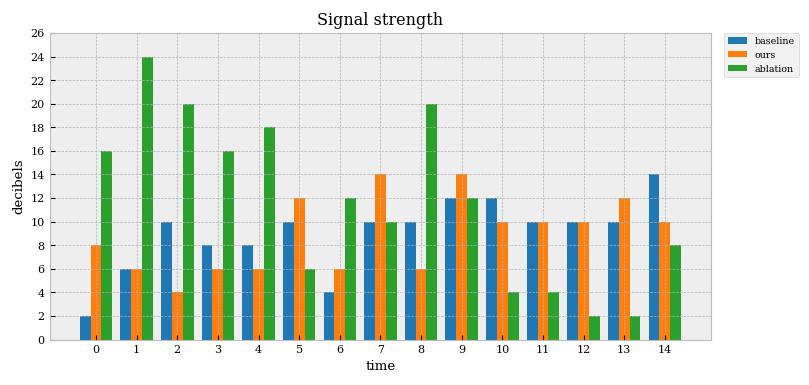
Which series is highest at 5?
ours
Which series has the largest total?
ablation
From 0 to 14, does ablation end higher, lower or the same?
lower
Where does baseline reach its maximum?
14
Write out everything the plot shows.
Title: Signal strength
x-axis: time, ticks 0 1 2 3 4 5 6 7 8 9 10 11 12 13 14
y-axis: decibels, ticks 0 2 4 6 8 10 12 14 16 18 20 22 24 26
Legend: baseline, ours, ablation
Values:
baseline: 2 6 10 8 8 10 4 10 10 12 12 10 10 10 14
ours: 8 6 4 6 6 12 6 14 6 14 10 10 10 12 10
ablation: 16 24 20 16 18 6 12 10 20 12 4 4 2 2 8
